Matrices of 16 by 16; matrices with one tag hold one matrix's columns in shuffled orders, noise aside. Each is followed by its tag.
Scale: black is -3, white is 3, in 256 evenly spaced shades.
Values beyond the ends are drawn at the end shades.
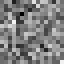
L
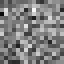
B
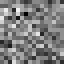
B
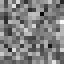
L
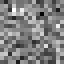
B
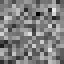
B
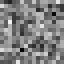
L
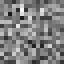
B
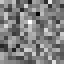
L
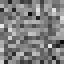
B
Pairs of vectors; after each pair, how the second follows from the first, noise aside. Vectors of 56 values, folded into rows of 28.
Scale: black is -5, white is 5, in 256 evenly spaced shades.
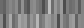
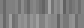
shrunk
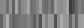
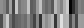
scaled up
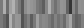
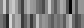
scaled up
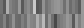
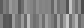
shuffled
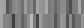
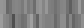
shrunk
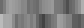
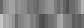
copied
